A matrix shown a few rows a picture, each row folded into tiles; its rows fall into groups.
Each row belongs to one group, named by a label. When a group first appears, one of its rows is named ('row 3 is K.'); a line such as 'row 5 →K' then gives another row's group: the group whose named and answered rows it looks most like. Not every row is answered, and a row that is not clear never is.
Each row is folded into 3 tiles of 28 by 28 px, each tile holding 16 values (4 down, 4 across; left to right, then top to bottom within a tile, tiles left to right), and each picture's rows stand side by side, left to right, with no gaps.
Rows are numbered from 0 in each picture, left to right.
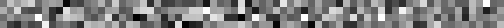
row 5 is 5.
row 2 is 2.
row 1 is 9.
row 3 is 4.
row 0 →9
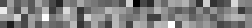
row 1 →2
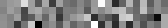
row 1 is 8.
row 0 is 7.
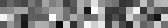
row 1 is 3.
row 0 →4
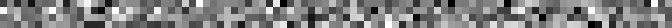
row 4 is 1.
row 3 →7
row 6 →3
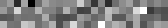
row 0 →7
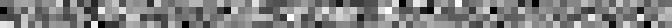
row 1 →2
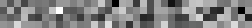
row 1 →8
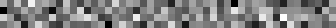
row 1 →4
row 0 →4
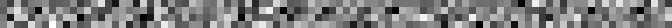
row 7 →4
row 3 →3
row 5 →4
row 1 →8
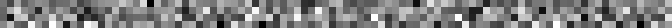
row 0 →1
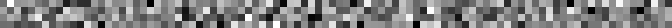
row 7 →4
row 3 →8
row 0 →9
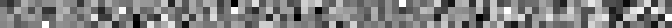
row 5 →8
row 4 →5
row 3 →5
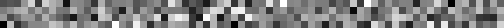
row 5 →8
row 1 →1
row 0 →2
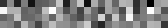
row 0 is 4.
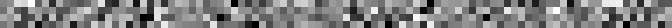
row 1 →8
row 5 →2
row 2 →9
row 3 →2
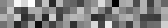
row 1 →8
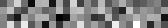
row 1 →1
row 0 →8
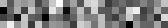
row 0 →5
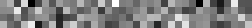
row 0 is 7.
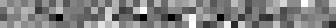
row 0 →9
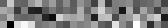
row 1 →1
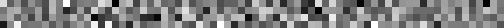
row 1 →8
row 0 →5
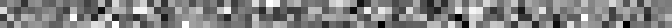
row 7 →7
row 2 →9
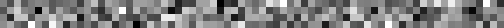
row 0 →1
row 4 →1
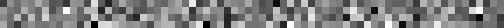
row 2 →7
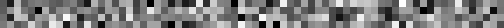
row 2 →2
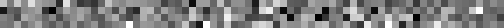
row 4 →1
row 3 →3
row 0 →4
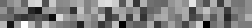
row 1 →7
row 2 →7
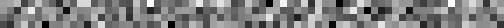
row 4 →3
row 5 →2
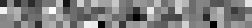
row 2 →3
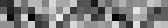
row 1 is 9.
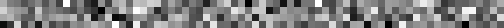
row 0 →5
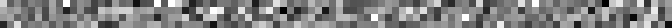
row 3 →3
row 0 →5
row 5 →8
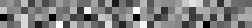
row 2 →7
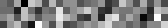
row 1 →8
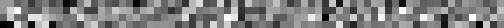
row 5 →4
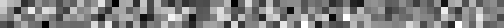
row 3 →1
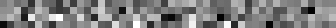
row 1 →1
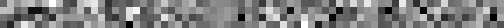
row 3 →1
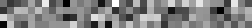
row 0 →2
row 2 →4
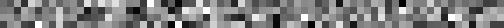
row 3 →4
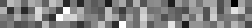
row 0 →9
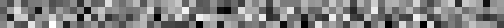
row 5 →2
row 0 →1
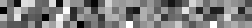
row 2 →3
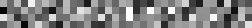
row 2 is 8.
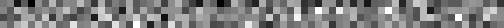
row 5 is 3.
